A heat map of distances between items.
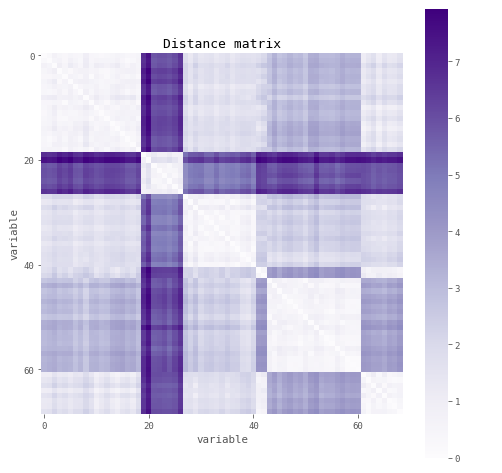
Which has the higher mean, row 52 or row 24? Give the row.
24
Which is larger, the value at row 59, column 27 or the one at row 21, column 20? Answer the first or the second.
the first
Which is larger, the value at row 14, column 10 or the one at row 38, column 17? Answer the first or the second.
the second
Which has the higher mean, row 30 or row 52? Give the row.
52
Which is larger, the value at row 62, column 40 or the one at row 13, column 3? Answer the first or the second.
the first
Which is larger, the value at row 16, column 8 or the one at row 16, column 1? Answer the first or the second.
the first
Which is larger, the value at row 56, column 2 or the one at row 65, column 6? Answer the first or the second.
the first
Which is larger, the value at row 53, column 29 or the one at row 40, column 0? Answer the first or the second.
the first
